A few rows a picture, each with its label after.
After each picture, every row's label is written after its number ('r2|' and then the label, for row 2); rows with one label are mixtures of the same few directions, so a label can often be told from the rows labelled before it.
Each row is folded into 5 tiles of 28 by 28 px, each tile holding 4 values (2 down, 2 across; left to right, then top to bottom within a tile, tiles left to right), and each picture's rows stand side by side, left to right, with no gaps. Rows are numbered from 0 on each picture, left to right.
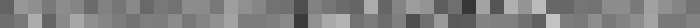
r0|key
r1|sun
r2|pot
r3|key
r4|sun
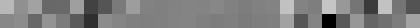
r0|sun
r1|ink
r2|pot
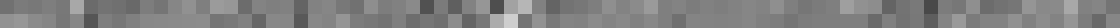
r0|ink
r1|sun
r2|pot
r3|sun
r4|sun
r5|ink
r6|sun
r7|sun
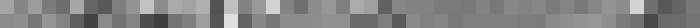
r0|sun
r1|ink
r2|sun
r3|key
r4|ink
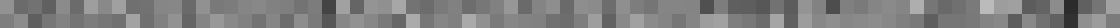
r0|key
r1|key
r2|key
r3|pot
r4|key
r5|ink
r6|ink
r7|sun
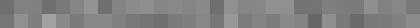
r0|pot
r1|ink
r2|key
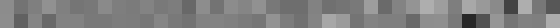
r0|pot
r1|key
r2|pot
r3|pot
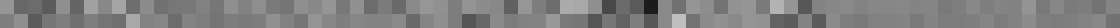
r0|key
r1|key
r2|key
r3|pot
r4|sun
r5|sun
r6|ink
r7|key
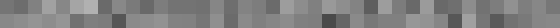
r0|sun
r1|ink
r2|pot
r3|key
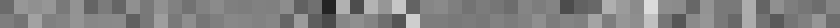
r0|key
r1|pot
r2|key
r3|sun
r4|sun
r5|key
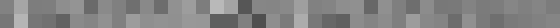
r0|pot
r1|sun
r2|pot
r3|key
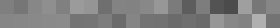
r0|sun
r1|sun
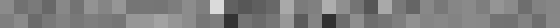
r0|key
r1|ink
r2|pot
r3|sun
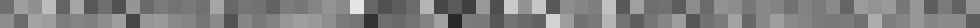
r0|key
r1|ink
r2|ink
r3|key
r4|key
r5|key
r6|key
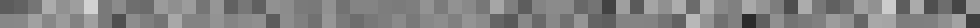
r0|sun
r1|key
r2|key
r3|sun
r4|key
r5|pot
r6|key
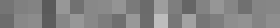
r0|key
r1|pot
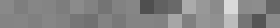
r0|sun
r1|sun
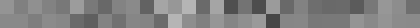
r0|sun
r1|key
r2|ink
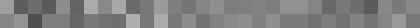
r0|key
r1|pot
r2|sun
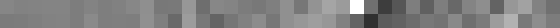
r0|ink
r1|key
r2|ink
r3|sun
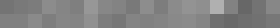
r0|sun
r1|ink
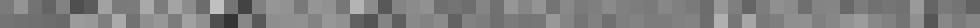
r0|sun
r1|sun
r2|sun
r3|key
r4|pot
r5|pot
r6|ink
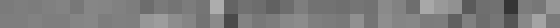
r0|sun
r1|ink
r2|ink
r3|sun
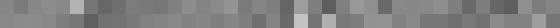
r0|ink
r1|sun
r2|pot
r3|sun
